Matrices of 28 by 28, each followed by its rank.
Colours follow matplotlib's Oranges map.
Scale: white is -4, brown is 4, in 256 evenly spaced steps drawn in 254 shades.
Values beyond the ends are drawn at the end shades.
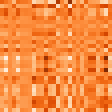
two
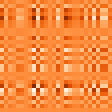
one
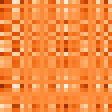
one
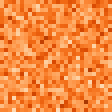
full rank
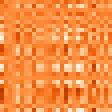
two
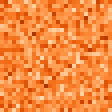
full rank
